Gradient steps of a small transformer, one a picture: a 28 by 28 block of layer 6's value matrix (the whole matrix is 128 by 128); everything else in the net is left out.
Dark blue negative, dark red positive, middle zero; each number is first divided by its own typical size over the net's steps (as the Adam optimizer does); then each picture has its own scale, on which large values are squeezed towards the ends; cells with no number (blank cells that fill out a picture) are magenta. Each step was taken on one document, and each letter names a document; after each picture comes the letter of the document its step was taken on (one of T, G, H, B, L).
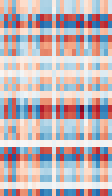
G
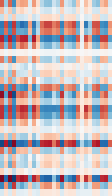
G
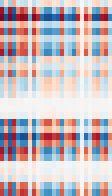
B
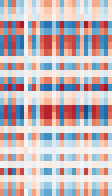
B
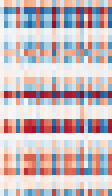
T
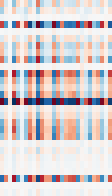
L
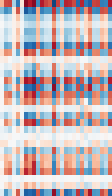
T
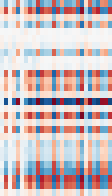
L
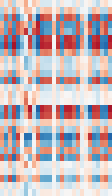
B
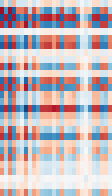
G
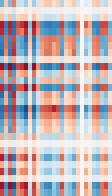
B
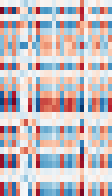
G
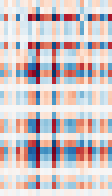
L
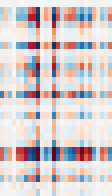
L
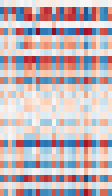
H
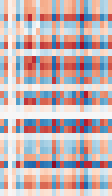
H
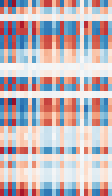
B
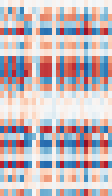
H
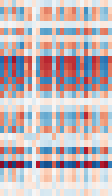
H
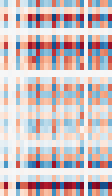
L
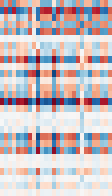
L
